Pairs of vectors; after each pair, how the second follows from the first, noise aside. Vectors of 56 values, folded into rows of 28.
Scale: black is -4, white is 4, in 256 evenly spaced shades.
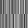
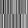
wrapped around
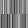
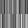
wrapped around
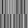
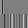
partly zeroed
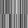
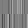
partly zeroed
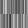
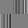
partly zeroed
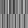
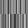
wrapped around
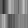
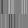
partly zeroed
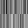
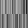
wrapped around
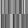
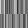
wrapped around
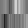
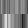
wrapped around
